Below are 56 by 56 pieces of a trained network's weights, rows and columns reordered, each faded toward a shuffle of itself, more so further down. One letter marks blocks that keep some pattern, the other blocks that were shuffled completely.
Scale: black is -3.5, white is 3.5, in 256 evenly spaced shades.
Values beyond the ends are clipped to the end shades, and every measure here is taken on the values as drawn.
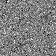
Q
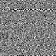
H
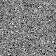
Q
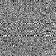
H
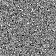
Q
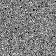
Q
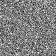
Q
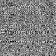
H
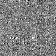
H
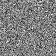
Q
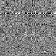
H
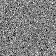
Q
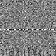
H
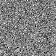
Q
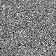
Q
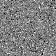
Q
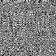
H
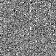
H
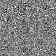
H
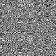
H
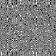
H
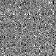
H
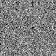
H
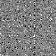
H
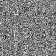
H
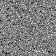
Q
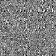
H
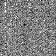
H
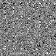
H
